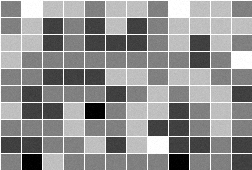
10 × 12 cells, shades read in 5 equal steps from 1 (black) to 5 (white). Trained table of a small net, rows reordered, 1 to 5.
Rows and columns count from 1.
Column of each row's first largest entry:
2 2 1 12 6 8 1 4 8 3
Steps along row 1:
up down same down up same down up down same down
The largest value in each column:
4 5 4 4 4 4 4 5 5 4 4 5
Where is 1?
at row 7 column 5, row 10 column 2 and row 10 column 9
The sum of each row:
46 39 35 38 37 36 36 37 34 32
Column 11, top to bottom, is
4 4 4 3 3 4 4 4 3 3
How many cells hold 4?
35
